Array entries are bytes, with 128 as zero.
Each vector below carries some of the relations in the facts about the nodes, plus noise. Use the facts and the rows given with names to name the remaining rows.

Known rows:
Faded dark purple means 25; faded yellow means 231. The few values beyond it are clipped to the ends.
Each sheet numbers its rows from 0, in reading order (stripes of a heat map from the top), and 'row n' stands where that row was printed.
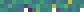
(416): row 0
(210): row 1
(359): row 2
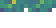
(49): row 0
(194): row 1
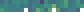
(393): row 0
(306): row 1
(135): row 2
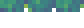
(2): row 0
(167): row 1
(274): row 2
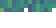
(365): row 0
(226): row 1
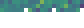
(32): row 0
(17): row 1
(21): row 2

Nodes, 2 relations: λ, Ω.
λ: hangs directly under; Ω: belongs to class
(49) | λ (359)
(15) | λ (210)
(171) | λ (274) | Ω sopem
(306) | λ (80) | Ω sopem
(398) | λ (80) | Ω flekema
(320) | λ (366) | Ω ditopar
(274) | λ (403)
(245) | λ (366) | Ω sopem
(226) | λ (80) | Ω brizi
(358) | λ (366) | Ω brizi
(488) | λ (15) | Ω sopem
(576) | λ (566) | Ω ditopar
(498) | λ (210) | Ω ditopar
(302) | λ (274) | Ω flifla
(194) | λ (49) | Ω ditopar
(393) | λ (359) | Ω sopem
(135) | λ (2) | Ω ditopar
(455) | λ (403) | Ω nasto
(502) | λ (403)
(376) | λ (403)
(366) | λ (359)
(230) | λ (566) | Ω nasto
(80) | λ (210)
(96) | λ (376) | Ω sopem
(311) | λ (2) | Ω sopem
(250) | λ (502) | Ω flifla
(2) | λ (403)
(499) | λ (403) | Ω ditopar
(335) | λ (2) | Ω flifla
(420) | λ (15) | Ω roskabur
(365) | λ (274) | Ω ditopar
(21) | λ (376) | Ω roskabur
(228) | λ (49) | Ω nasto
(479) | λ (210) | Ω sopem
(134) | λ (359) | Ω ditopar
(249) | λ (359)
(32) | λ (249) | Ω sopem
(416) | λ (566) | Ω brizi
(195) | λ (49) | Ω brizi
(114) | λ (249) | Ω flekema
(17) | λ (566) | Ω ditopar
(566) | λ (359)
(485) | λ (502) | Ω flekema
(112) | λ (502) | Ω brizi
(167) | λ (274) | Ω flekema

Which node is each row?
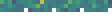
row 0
(112)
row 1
(566)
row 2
(134)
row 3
(455)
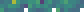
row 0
(114)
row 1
(302)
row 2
(485)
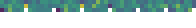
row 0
(15)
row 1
(245)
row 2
(80)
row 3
(230)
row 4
(499)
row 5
(498)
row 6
(420)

